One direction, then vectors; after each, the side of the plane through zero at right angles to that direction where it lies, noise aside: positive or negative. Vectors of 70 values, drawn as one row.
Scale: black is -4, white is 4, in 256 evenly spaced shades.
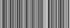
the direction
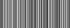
negative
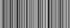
positive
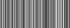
negative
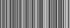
positive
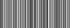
negative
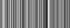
negative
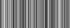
negative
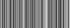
positive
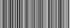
positive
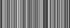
negative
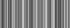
positive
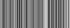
positive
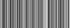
positive
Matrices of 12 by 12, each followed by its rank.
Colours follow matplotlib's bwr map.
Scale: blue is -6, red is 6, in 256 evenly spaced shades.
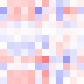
two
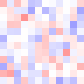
full rank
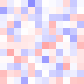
full rank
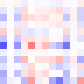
two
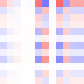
one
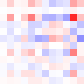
two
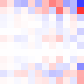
two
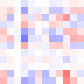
two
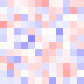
full rank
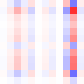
one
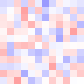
full rank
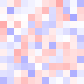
full rank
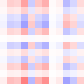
one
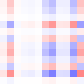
one
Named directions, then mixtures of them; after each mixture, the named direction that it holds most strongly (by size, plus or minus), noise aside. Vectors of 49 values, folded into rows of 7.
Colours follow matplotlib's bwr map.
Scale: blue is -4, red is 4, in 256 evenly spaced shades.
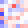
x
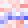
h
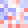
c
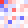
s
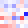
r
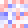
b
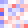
x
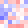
c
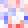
c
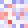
b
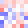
b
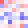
s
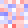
b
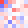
s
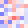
s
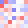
s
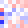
x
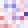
r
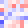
h
